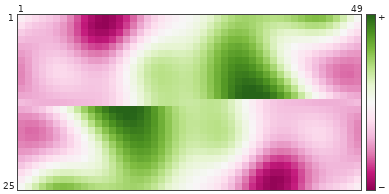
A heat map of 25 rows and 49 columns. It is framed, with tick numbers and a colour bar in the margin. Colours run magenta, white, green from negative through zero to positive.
Overall the values sit about 50% of the way up the scale. No lone cell stands out from its neighbours. No regular stripes run through it. A half turn leaves it unchanged.
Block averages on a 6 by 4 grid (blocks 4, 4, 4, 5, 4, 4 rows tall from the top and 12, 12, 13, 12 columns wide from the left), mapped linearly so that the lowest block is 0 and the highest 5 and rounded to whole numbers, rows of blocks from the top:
0 1 4 3 / 0 2 4 1 / 1 3 5 2 / 1 5 3 1 / 1 4 2 0 / 3 4 1 0
